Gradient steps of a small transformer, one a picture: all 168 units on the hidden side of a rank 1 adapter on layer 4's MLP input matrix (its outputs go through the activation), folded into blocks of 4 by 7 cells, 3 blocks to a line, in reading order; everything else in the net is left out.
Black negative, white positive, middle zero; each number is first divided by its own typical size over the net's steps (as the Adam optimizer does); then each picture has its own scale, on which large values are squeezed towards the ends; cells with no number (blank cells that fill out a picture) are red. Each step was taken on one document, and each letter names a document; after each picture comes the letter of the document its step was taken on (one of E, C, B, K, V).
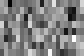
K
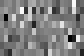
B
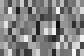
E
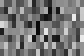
E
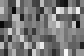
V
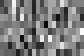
V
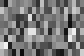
K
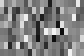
E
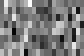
E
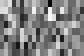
E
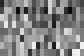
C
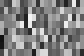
V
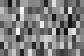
K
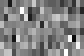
B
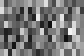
K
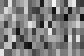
C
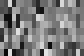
V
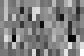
B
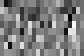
K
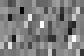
B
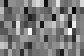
K
